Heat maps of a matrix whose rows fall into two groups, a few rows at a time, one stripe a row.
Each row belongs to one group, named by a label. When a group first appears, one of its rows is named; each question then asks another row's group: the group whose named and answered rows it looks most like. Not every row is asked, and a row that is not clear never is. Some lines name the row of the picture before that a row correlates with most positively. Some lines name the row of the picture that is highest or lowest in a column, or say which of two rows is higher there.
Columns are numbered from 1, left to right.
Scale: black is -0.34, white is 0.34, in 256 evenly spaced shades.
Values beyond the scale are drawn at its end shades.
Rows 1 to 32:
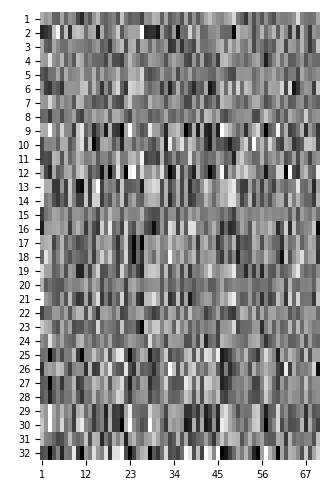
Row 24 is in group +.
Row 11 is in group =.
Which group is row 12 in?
=
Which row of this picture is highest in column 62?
26
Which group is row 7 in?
+
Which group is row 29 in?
+
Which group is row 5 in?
=
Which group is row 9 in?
+
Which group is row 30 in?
+
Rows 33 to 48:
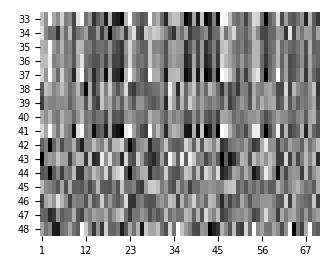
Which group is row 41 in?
+
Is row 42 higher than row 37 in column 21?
Yes
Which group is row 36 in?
+
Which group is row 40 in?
+
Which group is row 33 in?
+
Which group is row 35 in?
+
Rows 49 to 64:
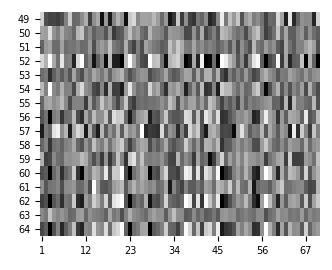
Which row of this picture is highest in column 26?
57
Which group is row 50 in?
+
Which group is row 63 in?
+
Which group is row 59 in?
=
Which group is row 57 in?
=
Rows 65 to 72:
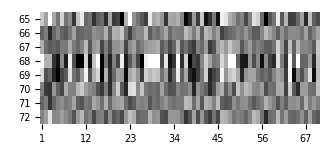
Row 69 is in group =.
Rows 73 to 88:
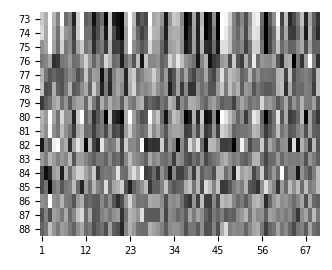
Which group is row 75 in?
+
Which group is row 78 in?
=
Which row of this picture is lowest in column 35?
82
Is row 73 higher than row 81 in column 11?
Yes
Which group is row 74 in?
+
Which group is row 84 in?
=
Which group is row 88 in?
+
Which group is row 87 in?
=
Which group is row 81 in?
+
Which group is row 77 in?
=
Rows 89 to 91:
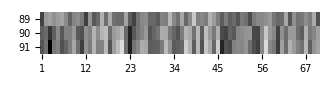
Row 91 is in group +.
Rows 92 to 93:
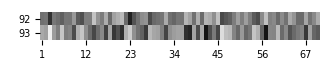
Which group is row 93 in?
+
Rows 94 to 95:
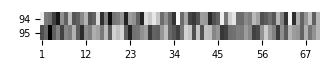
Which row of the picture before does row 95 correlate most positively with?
92
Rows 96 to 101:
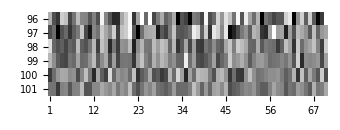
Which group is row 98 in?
=
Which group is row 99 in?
=
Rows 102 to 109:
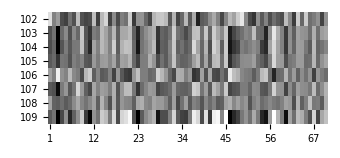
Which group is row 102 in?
=
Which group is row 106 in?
+
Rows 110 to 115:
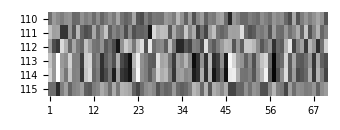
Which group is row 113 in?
+
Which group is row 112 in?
=
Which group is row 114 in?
+
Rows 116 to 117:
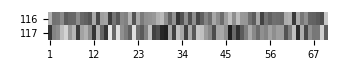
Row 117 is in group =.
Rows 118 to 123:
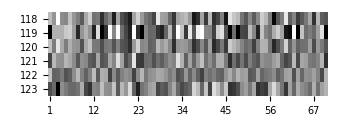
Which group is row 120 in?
+
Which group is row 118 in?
+
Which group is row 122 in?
=
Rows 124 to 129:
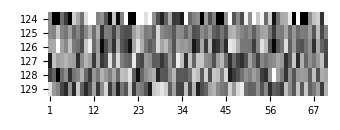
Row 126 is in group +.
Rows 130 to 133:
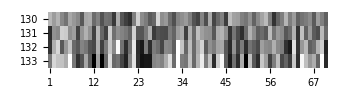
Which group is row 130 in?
+
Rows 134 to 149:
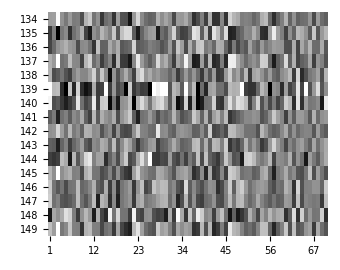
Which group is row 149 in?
+
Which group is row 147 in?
=
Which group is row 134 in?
+
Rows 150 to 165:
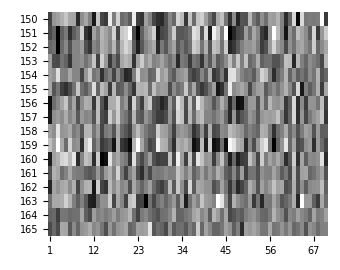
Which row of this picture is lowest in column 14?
160
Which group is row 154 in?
+
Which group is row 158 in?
+
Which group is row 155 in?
=
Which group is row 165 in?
=
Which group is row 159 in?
+
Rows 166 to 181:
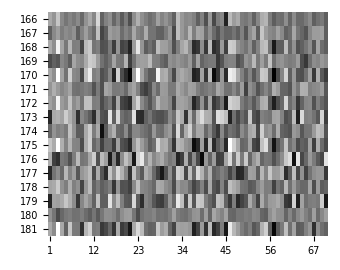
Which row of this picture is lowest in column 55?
180
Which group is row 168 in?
+
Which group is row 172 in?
+
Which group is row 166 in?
+
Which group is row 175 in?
+
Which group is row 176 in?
=
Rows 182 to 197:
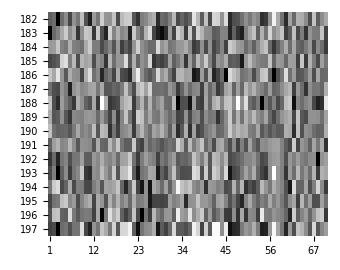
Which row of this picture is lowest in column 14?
196
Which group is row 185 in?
=
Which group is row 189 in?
=
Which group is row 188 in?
=
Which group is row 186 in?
+
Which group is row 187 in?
=
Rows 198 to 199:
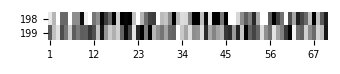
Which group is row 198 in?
+
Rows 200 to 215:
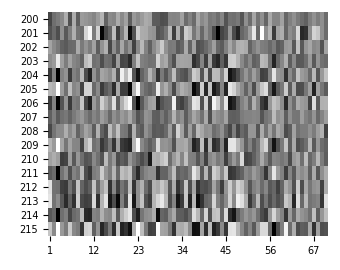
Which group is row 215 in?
+
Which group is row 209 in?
+
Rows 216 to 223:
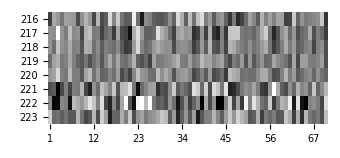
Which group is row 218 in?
+
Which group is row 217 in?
+
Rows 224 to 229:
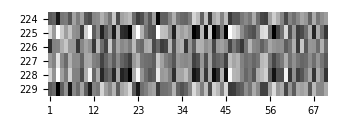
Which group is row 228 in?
+
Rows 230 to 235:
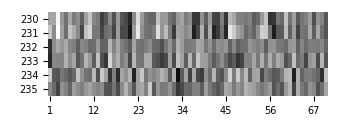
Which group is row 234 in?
=
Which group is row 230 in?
+
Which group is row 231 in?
+
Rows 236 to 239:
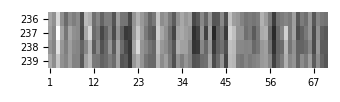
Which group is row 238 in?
+
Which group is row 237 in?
+
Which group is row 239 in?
+
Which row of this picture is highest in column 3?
237
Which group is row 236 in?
+
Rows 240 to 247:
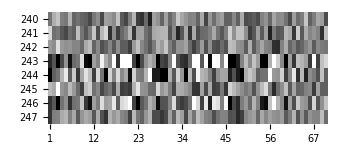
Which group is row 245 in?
+
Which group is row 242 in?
+
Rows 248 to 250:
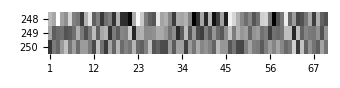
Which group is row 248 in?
+
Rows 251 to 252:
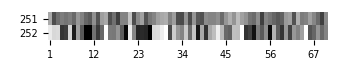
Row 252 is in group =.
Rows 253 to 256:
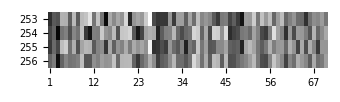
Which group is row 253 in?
=
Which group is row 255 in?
=
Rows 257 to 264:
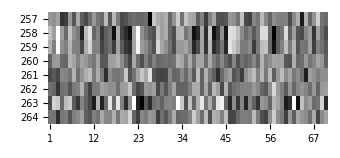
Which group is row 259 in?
+
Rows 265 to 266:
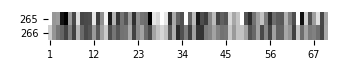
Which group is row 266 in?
=
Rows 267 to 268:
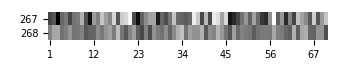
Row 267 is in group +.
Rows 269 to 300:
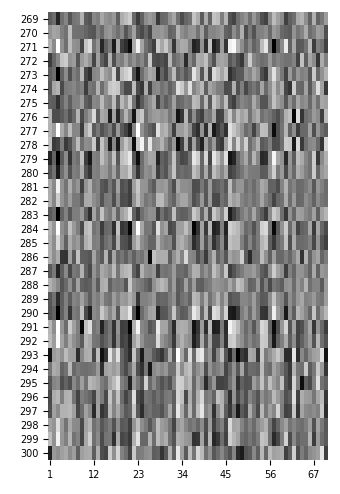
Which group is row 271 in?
+
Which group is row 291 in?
+
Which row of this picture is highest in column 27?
286
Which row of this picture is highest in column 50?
278
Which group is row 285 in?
+
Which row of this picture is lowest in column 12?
297
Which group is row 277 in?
+
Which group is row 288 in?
=
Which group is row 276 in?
=
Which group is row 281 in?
+
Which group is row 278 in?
=
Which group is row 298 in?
+
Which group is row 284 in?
+
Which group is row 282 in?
+
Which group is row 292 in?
+
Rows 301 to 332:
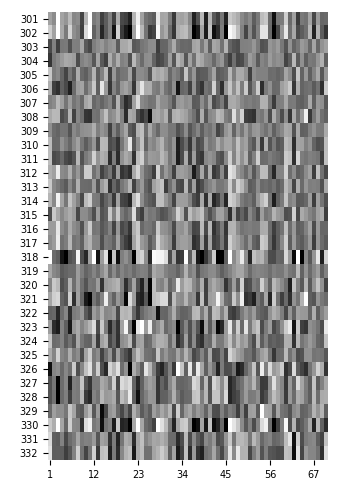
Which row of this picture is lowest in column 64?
318
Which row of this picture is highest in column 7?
326
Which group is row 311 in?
=
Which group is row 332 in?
=
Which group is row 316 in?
+
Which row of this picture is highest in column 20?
323
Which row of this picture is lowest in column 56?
321
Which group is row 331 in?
=
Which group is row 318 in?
=
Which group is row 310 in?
=
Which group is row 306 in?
=
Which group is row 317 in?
+
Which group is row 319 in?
=
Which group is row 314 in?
+
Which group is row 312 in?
+
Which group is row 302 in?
+
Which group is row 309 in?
=
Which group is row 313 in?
=
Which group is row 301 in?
+
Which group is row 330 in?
+
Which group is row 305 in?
=
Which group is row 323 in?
=
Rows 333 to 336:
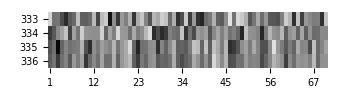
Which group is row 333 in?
=
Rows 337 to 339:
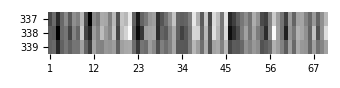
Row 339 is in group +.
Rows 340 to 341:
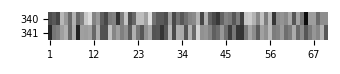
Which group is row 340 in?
=
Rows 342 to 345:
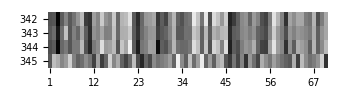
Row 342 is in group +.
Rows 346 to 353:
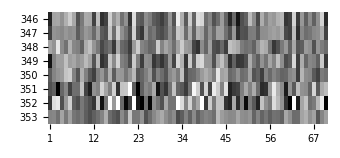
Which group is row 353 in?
=
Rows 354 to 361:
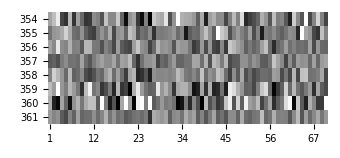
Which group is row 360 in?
=
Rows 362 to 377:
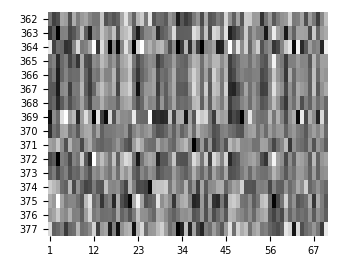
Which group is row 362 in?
=
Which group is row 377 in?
=
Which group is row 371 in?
+
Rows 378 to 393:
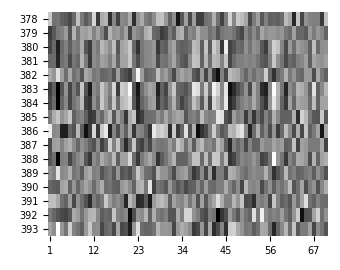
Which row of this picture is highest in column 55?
382
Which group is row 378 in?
=
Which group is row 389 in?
+
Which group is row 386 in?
=
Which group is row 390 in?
=
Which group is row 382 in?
+
